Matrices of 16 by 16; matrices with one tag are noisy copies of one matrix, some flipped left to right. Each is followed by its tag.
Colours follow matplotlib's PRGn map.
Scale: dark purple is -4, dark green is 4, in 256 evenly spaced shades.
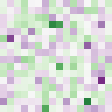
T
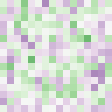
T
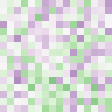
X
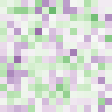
T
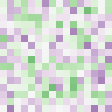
T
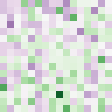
X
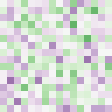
T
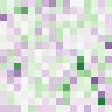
T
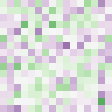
T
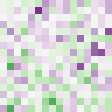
X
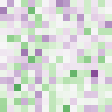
X
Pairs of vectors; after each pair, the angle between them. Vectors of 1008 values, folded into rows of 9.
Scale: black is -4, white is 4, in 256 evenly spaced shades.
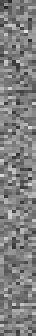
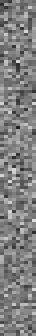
nearly parallel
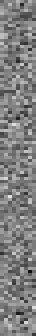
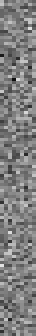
orthogonal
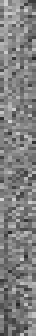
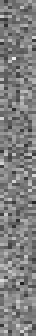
partly opposed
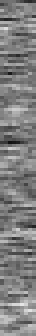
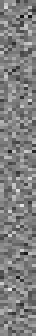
orthogonal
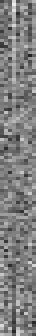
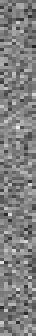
orthogonal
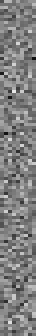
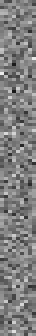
nearly opposite
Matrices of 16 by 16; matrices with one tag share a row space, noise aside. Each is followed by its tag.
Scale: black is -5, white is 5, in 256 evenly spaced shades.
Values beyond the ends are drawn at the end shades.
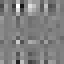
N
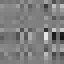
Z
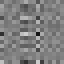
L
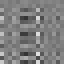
L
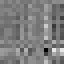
Z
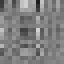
L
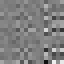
Z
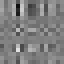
N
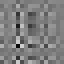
N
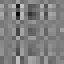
N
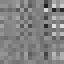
Z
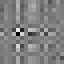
N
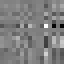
Z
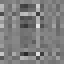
L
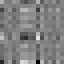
L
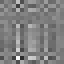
N
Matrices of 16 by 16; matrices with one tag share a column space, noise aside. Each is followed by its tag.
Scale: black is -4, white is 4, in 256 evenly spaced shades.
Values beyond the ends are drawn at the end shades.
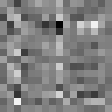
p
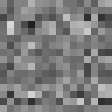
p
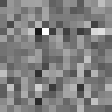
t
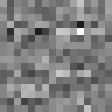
t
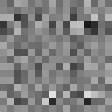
p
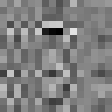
t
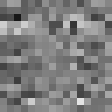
p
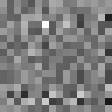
p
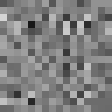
p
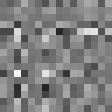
t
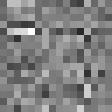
t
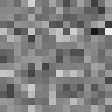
t
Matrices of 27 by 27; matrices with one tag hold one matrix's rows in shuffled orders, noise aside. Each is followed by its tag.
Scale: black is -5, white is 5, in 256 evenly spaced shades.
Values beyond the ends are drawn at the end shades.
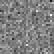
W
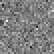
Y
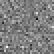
Y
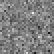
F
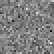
W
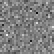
Y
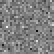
Y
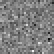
F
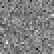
Y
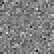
Y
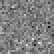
F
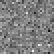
F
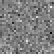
W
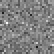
Y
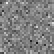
Y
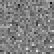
W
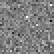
W
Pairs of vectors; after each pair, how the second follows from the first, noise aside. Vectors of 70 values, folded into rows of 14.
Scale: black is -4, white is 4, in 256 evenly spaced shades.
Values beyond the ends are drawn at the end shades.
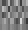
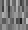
sign-scrambled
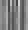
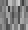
sign-scrambled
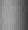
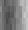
negated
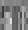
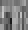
negated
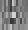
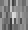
sign-scrambled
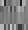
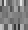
sign-scrambled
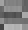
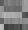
negated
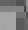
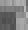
negated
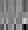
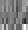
negated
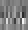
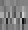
negated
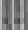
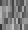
sign-scrambled
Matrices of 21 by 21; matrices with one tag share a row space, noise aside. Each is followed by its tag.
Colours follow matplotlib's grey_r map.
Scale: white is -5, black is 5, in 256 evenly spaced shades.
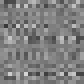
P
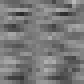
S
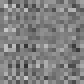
P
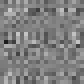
P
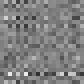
P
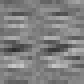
S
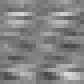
S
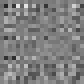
P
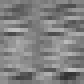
S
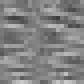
S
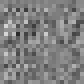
P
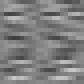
S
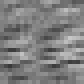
S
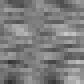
S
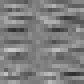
S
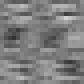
S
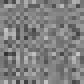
P
